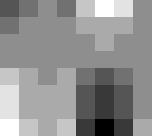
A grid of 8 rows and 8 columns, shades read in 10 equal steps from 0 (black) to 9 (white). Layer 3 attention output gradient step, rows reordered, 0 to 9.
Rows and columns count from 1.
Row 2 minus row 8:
-5 -2 -1 -2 4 6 4 -1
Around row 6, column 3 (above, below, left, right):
5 6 6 6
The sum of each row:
45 42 41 40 40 39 39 39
